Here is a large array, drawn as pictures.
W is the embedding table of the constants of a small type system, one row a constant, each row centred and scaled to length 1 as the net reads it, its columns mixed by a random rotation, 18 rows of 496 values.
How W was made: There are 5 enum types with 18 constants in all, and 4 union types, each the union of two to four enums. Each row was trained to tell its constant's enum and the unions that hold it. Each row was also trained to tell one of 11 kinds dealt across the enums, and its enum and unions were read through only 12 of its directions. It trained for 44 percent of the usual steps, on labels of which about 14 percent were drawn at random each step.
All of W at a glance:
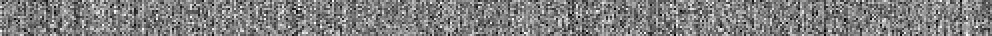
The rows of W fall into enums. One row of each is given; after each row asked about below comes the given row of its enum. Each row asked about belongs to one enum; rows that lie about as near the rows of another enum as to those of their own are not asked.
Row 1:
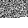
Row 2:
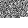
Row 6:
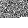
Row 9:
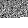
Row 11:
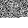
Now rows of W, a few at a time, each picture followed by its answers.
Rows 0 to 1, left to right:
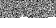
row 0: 2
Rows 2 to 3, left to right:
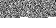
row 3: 6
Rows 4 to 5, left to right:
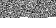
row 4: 2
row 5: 6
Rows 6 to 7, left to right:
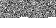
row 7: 9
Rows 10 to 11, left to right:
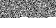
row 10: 1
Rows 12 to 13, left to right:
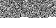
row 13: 2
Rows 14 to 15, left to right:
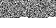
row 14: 6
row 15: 6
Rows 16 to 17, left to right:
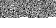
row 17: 2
